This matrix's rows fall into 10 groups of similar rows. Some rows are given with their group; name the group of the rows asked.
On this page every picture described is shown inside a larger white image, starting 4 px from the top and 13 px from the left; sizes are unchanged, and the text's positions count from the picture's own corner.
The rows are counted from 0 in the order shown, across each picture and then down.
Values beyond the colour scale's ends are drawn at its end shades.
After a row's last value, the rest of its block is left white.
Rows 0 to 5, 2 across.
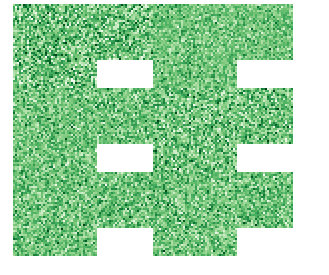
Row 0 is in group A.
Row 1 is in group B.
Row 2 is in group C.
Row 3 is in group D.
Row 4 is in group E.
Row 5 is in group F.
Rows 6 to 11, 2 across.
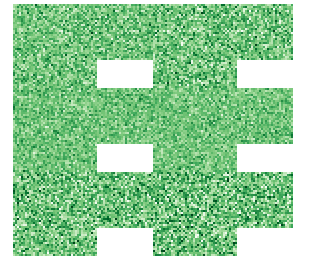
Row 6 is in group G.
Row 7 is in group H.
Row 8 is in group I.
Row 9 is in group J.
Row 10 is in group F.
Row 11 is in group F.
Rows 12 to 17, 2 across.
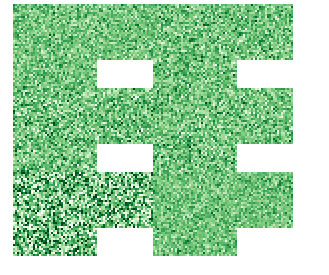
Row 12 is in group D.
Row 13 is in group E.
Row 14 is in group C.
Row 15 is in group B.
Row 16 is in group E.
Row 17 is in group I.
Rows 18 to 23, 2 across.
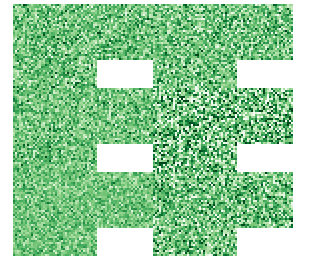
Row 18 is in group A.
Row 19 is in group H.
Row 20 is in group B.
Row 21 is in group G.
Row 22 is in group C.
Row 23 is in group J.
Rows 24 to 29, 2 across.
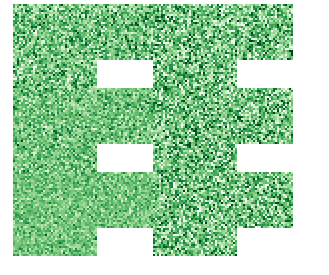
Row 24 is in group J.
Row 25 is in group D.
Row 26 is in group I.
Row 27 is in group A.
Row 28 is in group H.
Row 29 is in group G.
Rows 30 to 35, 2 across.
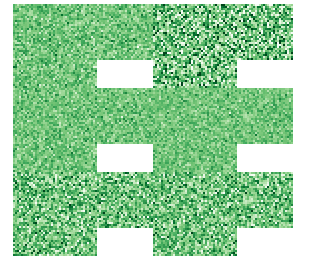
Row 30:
D
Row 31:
H
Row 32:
G
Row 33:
G
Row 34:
J
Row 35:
G
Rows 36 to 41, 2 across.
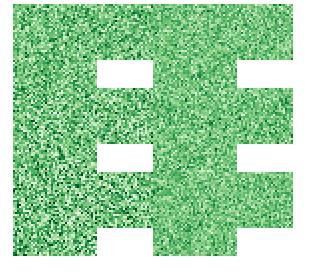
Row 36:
E
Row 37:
H
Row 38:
H
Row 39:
J
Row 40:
D
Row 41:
B
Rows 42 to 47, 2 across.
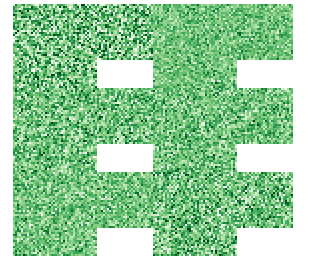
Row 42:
H
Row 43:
A
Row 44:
E
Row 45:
A
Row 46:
D
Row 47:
A
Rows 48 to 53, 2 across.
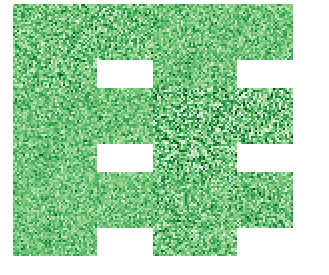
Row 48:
H
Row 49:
B
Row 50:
E
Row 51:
H
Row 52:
B
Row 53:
F
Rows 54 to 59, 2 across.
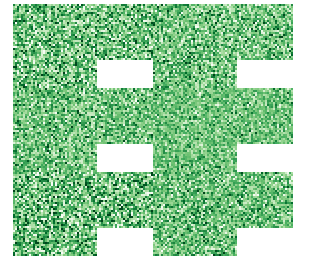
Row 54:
D
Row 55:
B
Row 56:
D
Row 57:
H
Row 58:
E
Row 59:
A
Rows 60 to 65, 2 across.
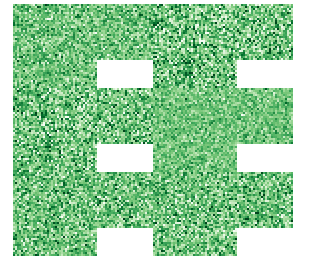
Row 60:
I
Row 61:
B
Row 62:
B
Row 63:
J
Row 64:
E
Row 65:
F
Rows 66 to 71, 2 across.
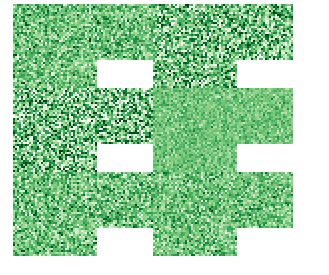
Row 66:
F
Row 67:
E
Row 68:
G
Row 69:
C
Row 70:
F
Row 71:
A
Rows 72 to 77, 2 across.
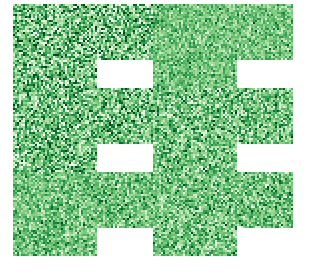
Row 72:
H
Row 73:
B
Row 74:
A
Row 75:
H
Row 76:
E
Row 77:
G
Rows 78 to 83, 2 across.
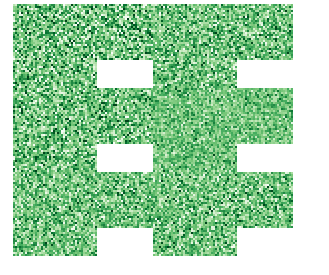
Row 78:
G
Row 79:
G
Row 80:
E
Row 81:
I
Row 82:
G
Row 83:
G
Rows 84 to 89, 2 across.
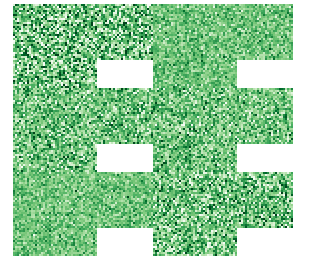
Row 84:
H
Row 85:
E
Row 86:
A
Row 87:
B
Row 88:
B
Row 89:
J
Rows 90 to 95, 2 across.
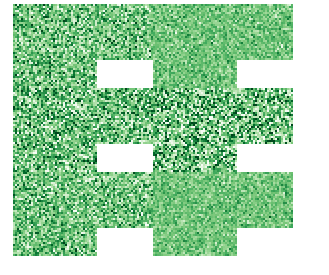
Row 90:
B
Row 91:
C
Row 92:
I
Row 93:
E
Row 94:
C
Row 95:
J
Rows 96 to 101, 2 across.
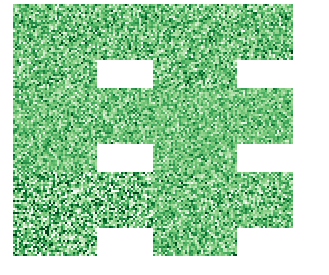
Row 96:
J
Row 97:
J
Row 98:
G
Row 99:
C
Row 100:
D
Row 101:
G
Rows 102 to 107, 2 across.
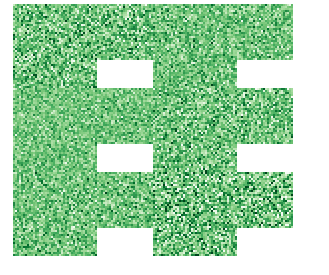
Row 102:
G
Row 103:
C
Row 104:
G
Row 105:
H
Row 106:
G
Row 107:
C
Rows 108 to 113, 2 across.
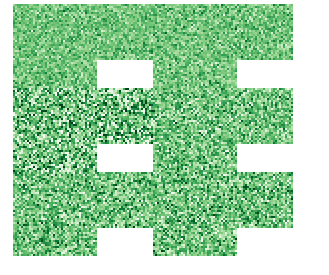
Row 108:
J
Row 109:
H
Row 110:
J
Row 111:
H
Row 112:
E
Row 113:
F
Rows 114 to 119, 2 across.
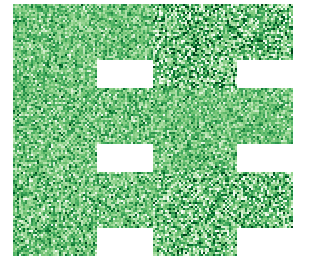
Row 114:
D
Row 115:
A
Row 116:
H
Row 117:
A
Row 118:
B
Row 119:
H
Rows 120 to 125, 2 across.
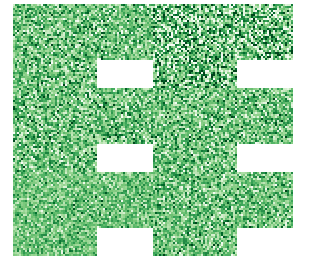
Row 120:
H
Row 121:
C
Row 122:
F
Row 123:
G
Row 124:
H
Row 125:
D
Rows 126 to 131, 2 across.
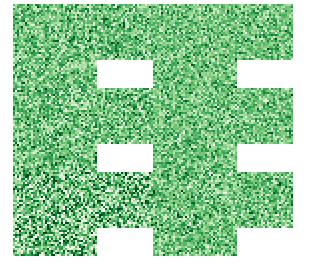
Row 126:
F
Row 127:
G
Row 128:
I
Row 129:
G
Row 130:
A
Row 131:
I
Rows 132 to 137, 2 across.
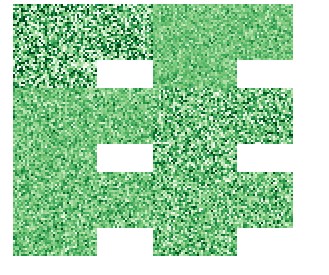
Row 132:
F
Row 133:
G
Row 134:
C
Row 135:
G
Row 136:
E
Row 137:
C
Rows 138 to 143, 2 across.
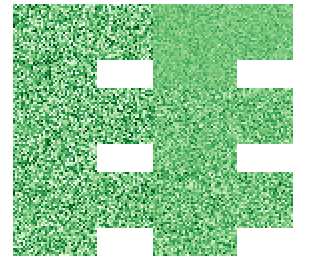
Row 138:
B
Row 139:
D
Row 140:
G
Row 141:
C
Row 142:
J
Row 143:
I
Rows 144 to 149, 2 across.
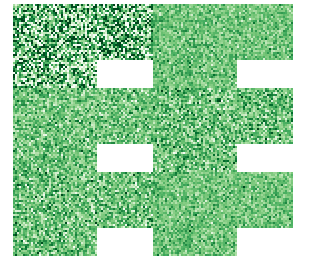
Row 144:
F
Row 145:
B
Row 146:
D
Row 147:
I
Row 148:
D
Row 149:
B
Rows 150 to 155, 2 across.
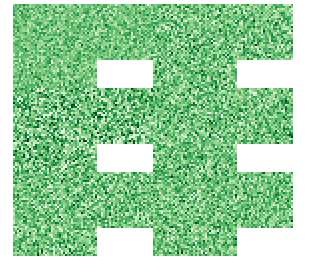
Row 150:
H
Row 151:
C
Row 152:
E
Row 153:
J
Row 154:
H
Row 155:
H
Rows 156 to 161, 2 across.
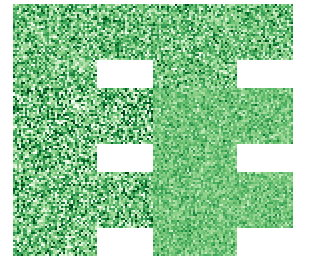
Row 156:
F
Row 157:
I
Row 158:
I
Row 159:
E
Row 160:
J
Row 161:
B
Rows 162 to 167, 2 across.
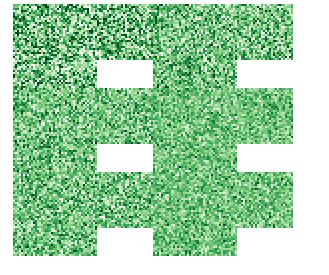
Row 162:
F
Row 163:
B
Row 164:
B
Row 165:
I
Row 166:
G
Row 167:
E
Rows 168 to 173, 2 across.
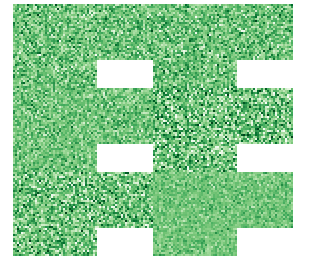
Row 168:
F
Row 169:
E
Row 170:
C
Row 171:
F
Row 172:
J
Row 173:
J
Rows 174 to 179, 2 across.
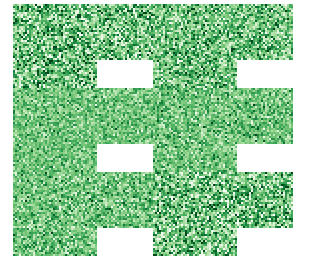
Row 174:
I
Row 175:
A
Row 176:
C
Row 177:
F
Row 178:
G
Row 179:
J
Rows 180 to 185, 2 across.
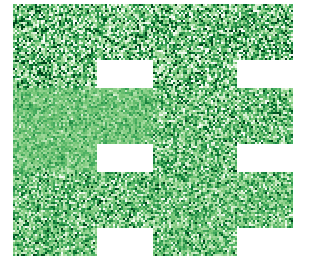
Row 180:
B
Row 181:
J
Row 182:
J
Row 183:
G
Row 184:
E
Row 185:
D
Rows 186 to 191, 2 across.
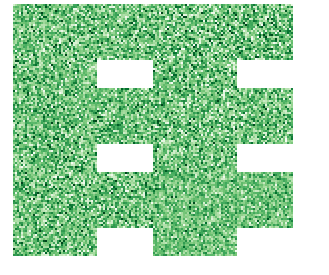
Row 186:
G
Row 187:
G
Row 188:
A
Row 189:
D
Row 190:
J
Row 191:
D
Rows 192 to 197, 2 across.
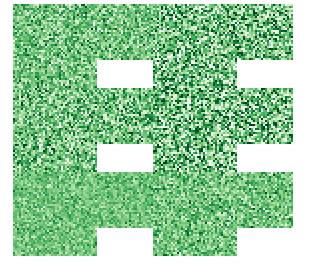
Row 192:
H
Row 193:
G
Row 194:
G
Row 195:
D
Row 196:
I
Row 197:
D
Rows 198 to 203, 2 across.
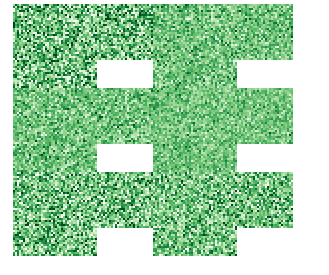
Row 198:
I
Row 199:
I
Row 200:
E
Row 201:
B
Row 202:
E
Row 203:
G
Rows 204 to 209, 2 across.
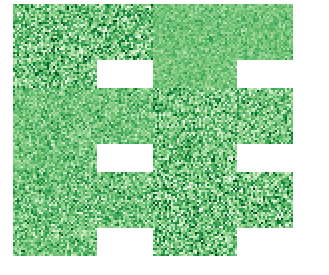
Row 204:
E
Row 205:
J
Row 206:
A
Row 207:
B
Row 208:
F
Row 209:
C
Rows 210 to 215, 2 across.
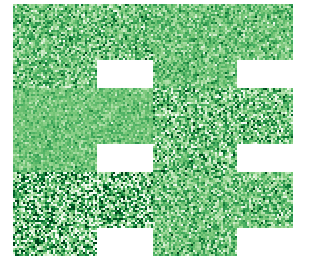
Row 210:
J
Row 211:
E
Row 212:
A
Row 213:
C
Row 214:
F
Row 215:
C
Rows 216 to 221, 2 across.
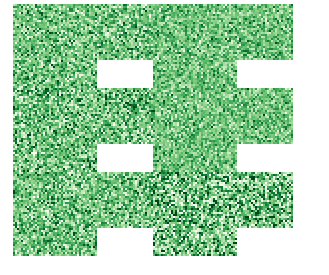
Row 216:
G
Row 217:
F
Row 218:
I
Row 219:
C
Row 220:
I
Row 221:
F
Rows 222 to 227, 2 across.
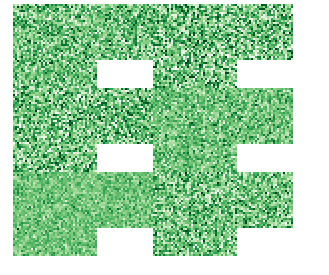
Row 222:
I
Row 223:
D
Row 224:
J
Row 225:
E
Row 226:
I
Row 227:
D
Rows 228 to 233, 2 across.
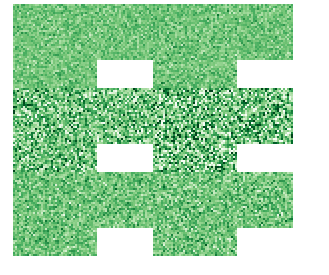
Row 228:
H
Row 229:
F
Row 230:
C
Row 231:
A
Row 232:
E
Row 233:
C
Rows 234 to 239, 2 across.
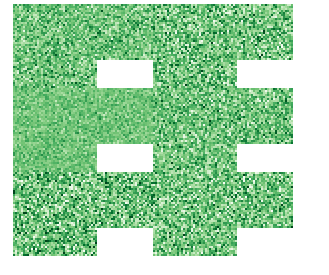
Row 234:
A
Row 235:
C
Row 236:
E
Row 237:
J
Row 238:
I
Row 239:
H
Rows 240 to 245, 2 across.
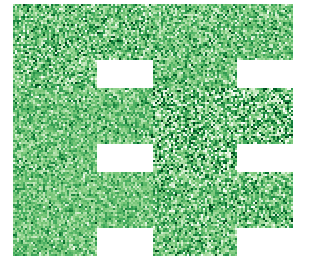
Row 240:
A
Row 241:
G
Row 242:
J
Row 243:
C
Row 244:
D
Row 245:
J
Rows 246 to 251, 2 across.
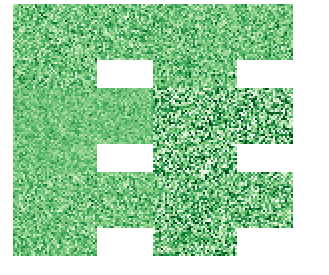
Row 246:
G
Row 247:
B
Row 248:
F
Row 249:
J
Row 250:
G
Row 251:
A
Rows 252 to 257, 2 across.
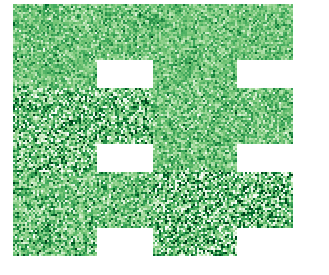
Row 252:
I
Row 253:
B
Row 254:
J
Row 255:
H
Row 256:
B
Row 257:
A
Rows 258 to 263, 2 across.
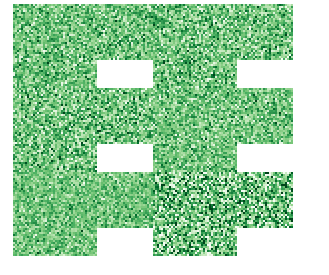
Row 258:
E
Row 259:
B
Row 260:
G
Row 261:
G
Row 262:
J
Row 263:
J
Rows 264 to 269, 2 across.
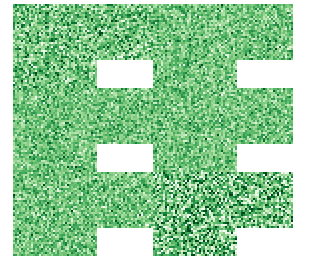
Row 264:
E
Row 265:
D
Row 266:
A
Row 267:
D
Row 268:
C
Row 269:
A
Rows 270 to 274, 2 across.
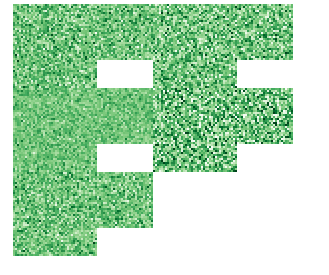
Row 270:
I
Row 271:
G
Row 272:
I
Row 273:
G
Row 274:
F
